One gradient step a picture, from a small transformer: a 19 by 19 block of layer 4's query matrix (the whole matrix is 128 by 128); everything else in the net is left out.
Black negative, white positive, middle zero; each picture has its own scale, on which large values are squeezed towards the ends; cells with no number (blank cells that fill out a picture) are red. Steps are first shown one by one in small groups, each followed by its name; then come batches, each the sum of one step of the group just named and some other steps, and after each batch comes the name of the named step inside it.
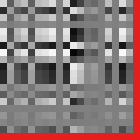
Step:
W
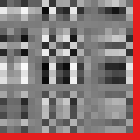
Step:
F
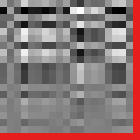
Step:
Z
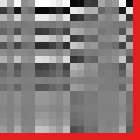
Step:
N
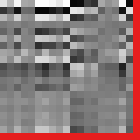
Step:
N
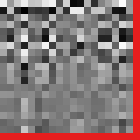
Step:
Z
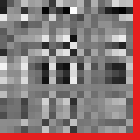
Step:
F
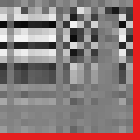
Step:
Z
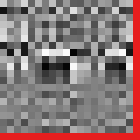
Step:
W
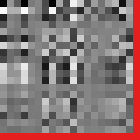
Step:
F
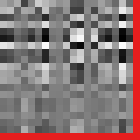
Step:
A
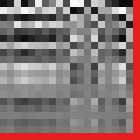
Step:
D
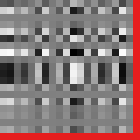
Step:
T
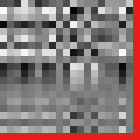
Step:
D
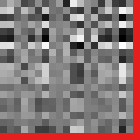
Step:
A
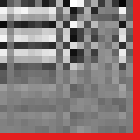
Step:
D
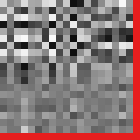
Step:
A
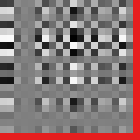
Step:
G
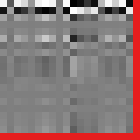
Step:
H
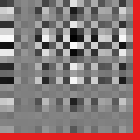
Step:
G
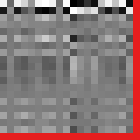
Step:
H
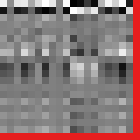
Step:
H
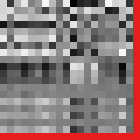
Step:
H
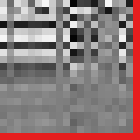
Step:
H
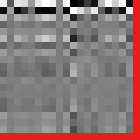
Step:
H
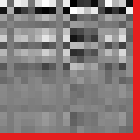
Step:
H
